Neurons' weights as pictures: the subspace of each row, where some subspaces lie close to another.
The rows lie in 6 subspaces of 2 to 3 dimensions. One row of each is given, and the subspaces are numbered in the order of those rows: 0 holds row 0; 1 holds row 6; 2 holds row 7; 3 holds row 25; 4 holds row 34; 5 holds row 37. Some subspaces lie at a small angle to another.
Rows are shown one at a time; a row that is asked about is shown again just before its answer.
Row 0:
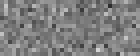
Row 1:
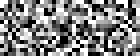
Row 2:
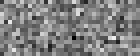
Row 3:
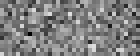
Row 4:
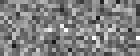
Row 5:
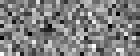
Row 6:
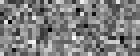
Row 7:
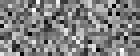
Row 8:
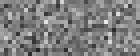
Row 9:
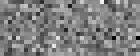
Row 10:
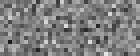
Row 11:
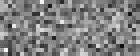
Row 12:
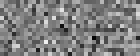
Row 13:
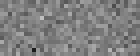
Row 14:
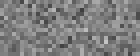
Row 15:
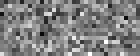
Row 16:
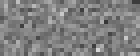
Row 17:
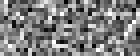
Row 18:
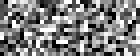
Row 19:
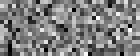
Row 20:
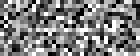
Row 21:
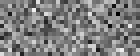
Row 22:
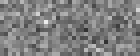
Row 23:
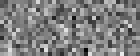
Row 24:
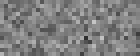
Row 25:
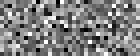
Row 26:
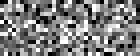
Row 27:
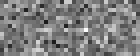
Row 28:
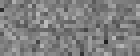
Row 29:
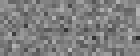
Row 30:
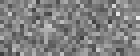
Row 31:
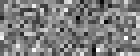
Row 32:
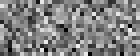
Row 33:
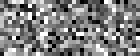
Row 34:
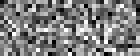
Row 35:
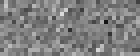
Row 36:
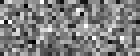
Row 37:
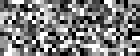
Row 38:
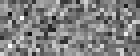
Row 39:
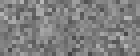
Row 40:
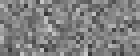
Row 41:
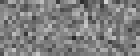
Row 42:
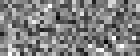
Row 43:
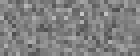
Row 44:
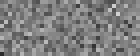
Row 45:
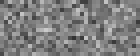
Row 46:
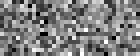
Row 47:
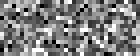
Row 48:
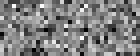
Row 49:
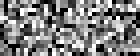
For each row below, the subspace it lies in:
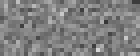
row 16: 0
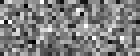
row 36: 1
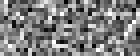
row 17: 0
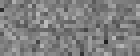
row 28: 5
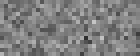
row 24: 2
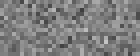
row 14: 5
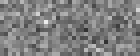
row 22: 1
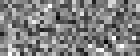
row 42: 4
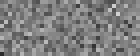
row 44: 2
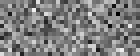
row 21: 2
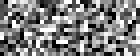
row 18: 0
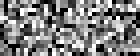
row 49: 0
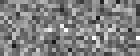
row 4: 5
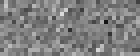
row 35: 0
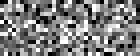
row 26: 1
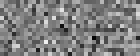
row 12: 5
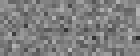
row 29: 5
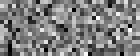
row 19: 4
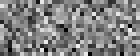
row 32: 4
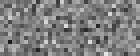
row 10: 3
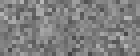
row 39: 1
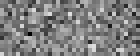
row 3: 3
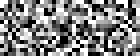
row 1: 1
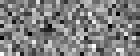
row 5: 2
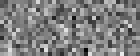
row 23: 4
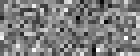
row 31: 0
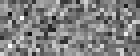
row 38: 0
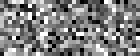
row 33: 5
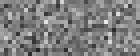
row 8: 0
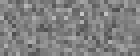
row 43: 4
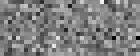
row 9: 5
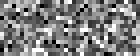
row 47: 3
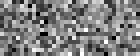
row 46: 5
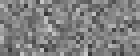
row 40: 4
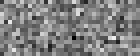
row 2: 1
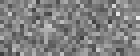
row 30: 2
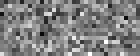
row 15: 1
